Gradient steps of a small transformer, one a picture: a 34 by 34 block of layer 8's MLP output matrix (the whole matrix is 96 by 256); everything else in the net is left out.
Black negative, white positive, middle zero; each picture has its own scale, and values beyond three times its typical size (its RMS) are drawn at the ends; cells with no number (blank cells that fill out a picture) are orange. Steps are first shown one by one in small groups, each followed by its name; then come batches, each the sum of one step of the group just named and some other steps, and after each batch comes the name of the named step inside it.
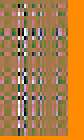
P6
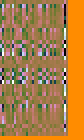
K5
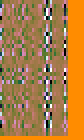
K5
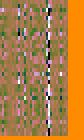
P6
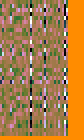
K5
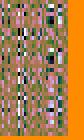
P6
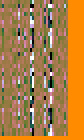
P6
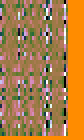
P6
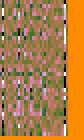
P6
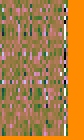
K5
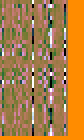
K5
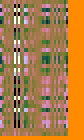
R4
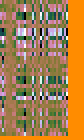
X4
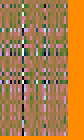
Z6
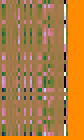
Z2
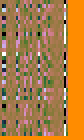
Z2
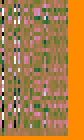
R4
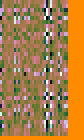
R4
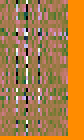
X4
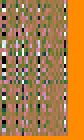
Z6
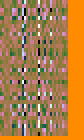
Z6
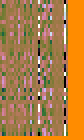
Z2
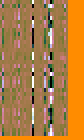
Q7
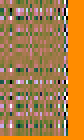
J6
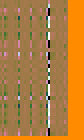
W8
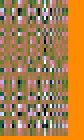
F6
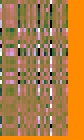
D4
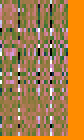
D4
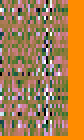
F6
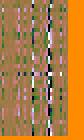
Q7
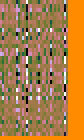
D4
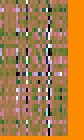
D4
